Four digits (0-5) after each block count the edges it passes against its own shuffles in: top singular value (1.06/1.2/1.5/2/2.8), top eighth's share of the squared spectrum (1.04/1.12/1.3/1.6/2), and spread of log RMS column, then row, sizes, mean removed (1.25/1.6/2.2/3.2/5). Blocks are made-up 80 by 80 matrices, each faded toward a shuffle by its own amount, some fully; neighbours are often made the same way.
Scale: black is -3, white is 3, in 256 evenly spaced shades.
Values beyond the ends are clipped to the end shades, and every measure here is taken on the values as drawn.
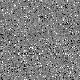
3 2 1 1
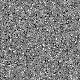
0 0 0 0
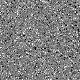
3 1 0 0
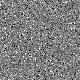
1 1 0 0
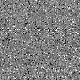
3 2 1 1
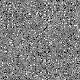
3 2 1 1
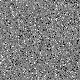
2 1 0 0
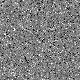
1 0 0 0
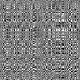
5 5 4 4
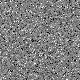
0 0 0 0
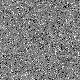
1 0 0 0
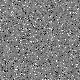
0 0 0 0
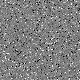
0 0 0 0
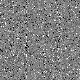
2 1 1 0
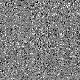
3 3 1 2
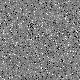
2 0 0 0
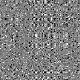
4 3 2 2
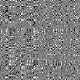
5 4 3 3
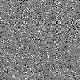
3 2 1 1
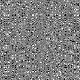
4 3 2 2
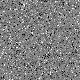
2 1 0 0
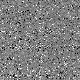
3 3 1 2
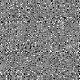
4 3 2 2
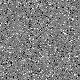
2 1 1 0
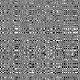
5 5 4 4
